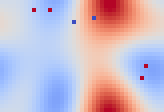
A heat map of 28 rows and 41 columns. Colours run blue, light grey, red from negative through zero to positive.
Calmest part: middle left. Lone odd cells: 6, 4 higher and 2 lower than their neighbours. Average level on the scale: 50%. Ninth with the highest average: top right.
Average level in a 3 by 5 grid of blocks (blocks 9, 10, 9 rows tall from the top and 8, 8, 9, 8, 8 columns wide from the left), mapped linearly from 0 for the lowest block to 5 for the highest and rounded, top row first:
21353
11221
10241
